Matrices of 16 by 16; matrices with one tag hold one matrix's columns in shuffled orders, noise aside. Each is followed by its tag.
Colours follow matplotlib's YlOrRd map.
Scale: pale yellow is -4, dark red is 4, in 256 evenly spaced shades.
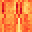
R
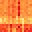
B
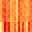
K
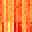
K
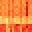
B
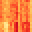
K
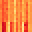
K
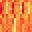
R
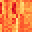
R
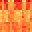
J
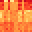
J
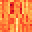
R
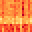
B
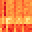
B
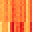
K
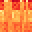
J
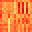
R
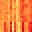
K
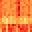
B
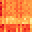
B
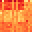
J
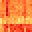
B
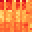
J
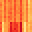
K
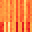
K
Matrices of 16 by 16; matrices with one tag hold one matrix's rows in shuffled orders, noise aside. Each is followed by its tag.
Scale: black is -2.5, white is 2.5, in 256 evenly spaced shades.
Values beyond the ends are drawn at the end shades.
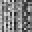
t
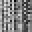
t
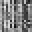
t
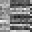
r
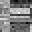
r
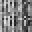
t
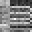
r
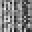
t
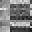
r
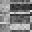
r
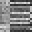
r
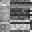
r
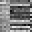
r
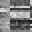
r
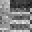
r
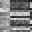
r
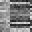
r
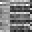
r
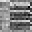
r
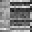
r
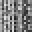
t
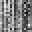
t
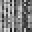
t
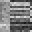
r
